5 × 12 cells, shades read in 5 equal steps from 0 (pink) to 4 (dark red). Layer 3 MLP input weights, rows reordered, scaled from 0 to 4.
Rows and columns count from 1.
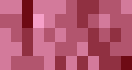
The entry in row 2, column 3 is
4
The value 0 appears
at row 2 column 4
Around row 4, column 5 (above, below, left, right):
2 1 1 2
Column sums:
6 8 16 5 6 9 9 12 12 11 12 11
